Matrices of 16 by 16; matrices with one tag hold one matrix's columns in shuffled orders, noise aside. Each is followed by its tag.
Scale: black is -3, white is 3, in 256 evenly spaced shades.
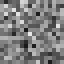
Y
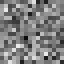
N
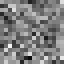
N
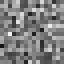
Y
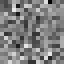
N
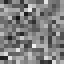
N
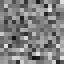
N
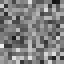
N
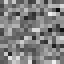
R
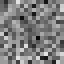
N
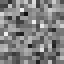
Y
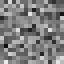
R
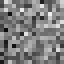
Y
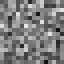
Y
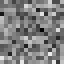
R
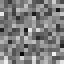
R
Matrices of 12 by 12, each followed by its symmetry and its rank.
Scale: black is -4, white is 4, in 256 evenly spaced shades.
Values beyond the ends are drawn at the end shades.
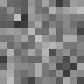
symmetric, full rank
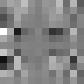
neither, rank two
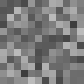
symmetric, full rank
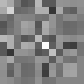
symmetric, rank two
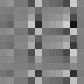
neither, rank one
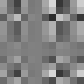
neither, rank one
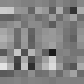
neither, rank two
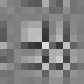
symmetric, rank two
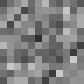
symmetric, full rank
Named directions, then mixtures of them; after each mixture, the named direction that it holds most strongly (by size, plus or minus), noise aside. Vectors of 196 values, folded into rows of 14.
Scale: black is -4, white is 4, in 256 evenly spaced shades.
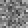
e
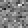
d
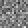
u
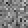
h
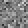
h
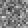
e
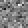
d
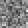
e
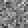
h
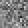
h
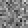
h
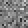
h
